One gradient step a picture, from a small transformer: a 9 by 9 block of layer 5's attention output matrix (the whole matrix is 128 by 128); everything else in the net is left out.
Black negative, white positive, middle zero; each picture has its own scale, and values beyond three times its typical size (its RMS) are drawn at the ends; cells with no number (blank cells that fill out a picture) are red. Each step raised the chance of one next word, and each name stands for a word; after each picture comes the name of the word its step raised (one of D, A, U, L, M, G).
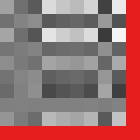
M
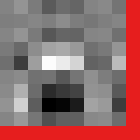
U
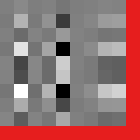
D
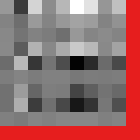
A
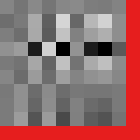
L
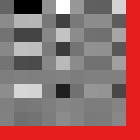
M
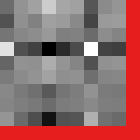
L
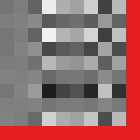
M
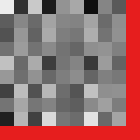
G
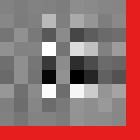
D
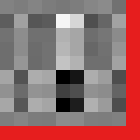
U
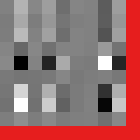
U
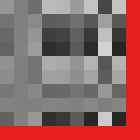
G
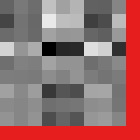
L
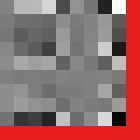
G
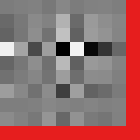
L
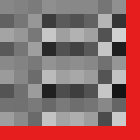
D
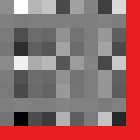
G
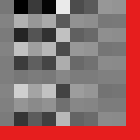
M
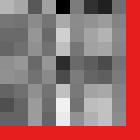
G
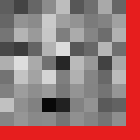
A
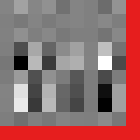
U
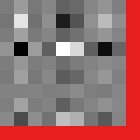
L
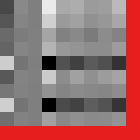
A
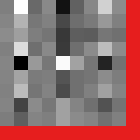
A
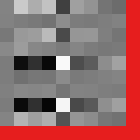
A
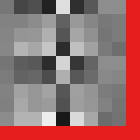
G
